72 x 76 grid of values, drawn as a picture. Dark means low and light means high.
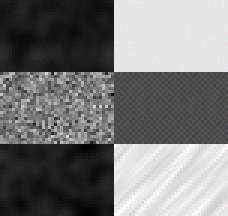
It is made of 3 by 2 panels. Panel 1,1: very low, blotchy, faint in contrast. Panel 1,2: very high, flat. Panel 2,1: middling, fine-grained, strong in contrast. Panel 2,2: low, checkered, faint in contrast. Panel 3,1: very low, blotchy, faint in contrast. Panel 3,2: very high, slanting up to the right, faint in contrast.
